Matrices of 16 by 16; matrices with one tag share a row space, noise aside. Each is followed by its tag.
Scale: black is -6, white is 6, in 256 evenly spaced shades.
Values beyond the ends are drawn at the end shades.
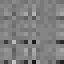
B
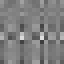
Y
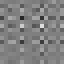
Y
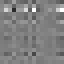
B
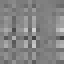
B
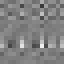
Y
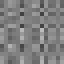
Y
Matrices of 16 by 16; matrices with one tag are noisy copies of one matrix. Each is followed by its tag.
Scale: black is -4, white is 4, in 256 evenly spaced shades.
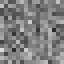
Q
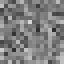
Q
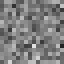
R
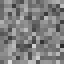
R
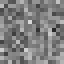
Q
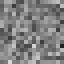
R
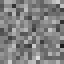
R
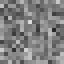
Q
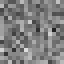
Q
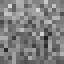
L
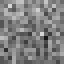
L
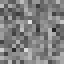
Q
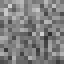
L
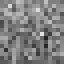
L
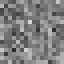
Q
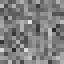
Q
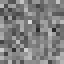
Q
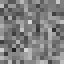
Q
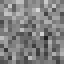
L
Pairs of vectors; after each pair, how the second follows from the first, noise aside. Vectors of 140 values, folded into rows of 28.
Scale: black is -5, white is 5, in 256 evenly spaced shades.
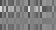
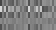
copied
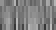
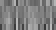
copied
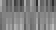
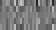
sign-scrambled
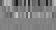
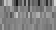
copied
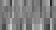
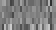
sign-scrambled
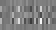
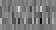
sign-scrambled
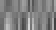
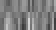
copied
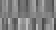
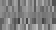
sign-scrambled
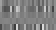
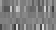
copied
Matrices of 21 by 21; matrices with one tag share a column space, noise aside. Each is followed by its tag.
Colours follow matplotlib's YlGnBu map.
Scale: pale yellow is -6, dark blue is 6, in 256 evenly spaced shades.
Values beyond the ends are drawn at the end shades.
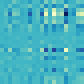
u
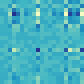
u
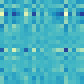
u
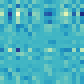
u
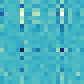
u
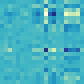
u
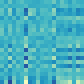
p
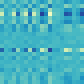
u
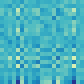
p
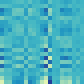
p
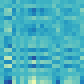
p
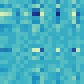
u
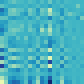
p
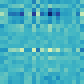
u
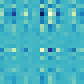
u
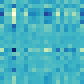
u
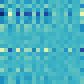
u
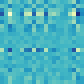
u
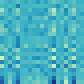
p
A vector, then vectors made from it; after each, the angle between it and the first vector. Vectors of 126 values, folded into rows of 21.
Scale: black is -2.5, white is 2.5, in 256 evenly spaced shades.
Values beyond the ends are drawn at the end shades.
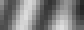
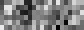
partly opposed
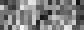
partly aligned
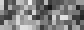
partly aligned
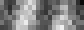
nearly parallel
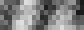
nearly parallel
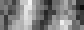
nearly parallel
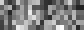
partly aligned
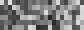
orthogonal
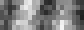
nearly parallel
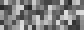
orthogonal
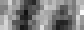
nearly opposite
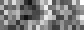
partly opposed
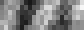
nearly opposite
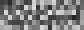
orthogonal
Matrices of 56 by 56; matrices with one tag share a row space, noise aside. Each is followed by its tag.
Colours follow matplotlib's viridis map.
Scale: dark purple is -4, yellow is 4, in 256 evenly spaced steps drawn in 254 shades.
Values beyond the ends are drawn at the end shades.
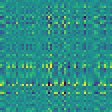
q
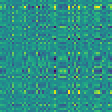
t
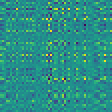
q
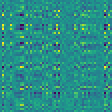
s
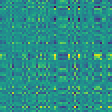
t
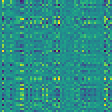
s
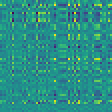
t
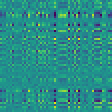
t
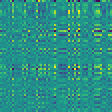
t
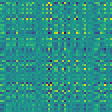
q
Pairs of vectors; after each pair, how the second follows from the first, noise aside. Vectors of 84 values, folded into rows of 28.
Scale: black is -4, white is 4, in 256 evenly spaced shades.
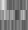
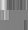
partly zeroed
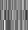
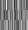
shuffled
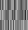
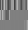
partly zeroed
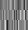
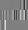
partly zeroed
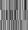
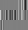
partly zeroed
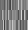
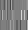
partly zeroed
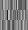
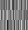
shuffled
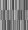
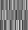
shuffled
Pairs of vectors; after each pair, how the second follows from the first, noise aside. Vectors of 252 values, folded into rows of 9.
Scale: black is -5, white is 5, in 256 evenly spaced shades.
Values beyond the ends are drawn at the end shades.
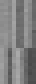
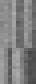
copied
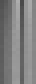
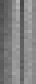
copied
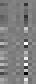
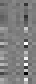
copied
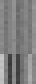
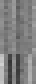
copied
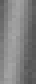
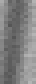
negated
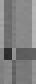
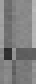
copied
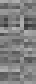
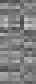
negated
